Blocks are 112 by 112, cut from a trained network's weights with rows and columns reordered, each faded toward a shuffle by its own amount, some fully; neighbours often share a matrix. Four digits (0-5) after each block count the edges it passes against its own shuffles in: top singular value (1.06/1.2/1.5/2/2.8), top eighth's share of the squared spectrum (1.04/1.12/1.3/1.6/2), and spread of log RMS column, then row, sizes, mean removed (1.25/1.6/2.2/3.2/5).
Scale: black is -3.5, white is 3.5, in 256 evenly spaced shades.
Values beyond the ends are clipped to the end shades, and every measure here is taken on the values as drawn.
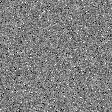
0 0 0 0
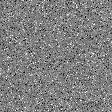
0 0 0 0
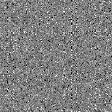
3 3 2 1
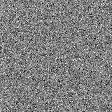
0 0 0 0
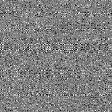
4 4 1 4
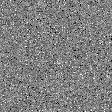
2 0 0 0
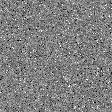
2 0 0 0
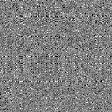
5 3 2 3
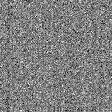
3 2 0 1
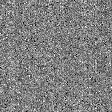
3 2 0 1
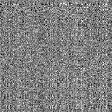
4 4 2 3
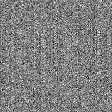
3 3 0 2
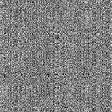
4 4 1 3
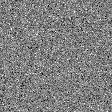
0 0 0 0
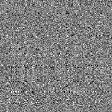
4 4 2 3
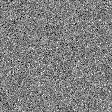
1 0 0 0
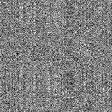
4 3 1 2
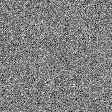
1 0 0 0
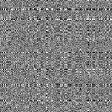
5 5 3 4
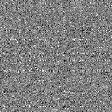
4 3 2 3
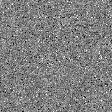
2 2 0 1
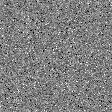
0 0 0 0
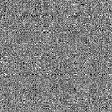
4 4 2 3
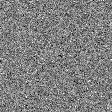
1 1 0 0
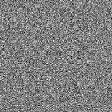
4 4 1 2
